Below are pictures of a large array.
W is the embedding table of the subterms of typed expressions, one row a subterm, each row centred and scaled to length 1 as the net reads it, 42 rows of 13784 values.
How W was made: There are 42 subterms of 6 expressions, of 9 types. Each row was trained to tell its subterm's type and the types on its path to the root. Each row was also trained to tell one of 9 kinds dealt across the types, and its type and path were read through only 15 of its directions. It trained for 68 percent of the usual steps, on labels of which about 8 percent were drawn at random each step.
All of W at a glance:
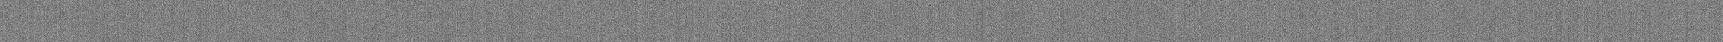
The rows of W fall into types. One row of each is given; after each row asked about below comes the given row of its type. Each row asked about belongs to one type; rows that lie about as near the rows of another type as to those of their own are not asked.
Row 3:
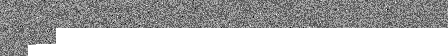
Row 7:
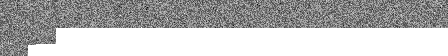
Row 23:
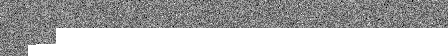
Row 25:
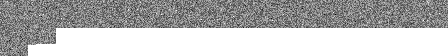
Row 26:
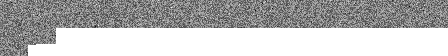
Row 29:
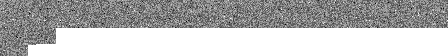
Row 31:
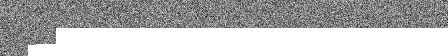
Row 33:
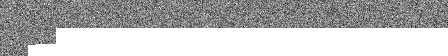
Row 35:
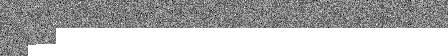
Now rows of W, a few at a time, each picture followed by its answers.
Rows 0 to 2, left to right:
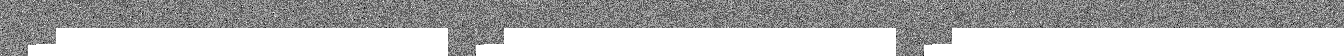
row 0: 35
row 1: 7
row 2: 7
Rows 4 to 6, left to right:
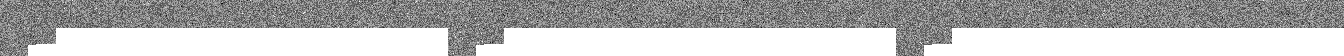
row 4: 3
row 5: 33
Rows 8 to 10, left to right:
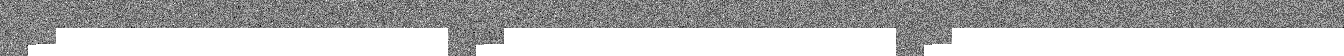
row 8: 35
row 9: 25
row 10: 26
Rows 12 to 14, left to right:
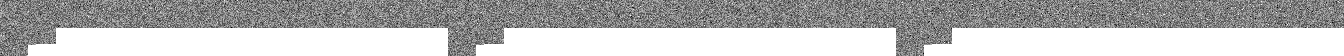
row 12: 31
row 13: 29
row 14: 31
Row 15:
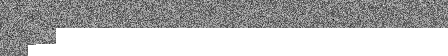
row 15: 35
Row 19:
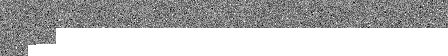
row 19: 23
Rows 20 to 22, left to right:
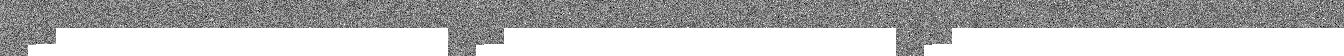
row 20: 3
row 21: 29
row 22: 23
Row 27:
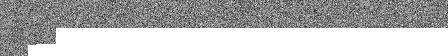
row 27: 7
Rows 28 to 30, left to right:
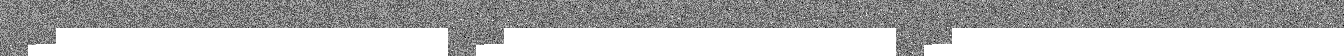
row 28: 29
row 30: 23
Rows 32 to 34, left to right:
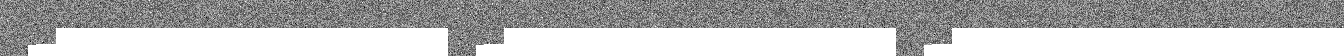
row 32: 33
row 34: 31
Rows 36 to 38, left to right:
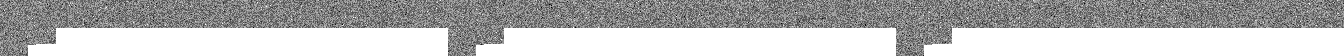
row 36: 35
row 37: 29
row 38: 3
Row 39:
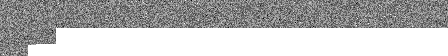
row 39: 3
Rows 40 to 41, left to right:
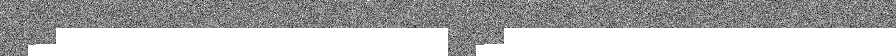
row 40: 31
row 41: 7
